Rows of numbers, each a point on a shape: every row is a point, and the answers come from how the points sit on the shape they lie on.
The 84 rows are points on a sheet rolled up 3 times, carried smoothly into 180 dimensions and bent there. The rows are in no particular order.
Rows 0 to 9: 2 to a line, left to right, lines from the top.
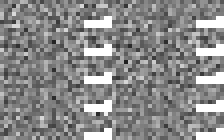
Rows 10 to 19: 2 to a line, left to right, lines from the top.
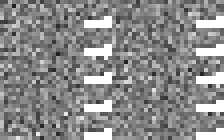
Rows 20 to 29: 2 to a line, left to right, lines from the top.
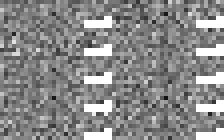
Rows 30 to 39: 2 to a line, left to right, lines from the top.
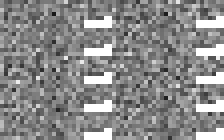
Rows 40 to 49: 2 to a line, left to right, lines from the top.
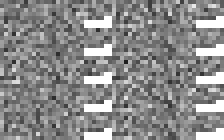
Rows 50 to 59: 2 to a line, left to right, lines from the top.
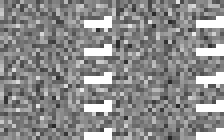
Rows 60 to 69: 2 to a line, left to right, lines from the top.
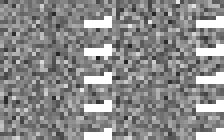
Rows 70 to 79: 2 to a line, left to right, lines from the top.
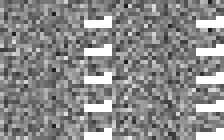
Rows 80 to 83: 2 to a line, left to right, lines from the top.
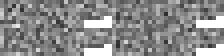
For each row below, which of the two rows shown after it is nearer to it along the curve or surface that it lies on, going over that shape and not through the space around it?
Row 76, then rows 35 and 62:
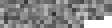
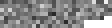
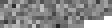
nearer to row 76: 35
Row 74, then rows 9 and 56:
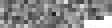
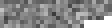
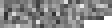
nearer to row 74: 56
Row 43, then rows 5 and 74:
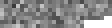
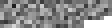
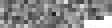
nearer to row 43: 5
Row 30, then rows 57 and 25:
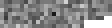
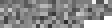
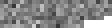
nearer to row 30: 57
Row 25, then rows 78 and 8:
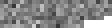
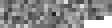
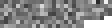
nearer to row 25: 8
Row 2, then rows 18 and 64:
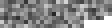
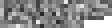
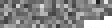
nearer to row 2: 18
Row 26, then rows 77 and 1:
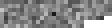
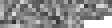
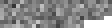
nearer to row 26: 1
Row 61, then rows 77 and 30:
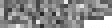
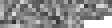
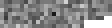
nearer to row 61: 77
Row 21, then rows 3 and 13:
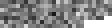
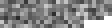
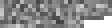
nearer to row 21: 3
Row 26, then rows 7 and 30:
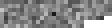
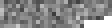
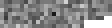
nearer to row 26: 7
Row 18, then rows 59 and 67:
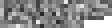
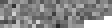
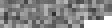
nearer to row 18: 67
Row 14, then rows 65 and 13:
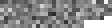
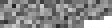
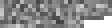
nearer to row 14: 65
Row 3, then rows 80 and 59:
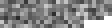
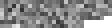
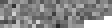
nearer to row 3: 80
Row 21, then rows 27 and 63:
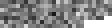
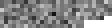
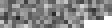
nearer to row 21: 63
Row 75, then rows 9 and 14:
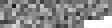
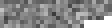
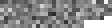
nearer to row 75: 14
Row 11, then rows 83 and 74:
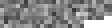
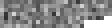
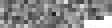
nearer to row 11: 83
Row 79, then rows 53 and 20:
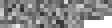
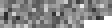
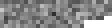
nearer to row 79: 53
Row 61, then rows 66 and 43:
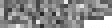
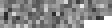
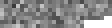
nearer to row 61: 66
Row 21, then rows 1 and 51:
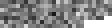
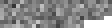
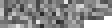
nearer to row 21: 51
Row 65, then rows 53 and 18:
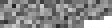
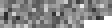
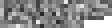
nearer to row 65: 18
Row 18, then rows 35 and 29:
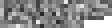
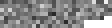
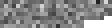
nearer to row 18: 35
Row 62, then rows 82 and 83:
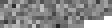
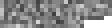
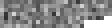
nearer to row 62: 82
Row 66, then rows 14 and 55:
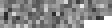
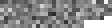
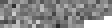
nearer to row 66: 14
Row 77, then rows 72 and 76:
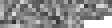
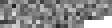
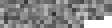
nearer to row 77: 72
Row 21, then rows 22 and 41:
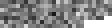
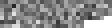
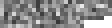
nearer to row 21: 41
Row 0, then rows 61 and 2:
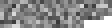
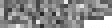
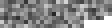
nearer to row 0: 61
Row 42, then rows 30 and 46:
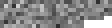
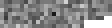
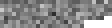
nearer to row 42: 46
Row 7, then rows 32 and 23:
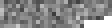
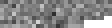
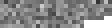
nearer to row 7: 32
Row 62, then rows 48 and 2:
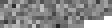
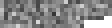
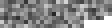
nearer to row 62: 48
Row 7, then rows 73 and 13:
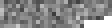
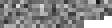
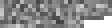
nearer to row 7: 13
